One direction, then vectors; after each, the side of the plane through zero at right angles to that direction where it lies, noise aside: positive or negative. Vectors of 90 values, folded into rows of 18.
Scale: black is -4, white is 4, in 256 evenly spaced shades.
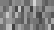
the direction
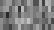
negative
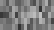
negative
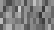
positive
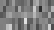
positive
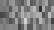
negative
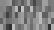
negative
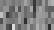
negative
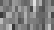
positive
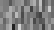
positive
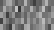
negative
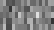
negative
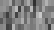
negative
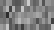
negative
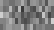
positive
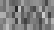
positive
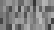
negative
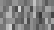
positive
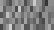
positive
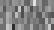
positive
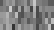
positive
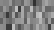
negative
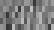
negative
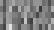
positive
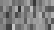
negative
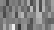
negative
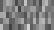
negative
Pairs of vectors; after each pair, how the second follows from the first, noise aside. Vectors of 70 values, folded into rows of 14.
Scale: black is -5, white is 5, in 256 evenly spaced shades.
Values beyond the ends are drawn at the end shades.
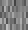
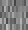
copied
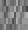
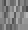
copied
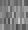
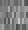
copied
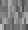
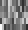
scaled up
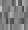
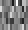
scaled up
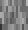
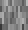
copied
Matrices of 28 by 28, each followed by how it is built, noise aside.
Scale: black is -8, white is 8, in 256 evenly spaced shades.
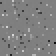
sparse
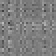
low rank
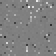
sparse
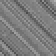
Toeplitz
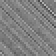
Toeplitz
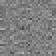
low rank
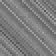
Toeplitz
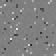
sparse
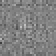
low rank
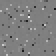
sparse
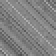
Toeplitz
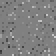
sparse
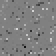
sparse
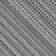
Toeplitz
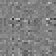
low rank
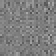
low rank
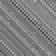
Toeplitz
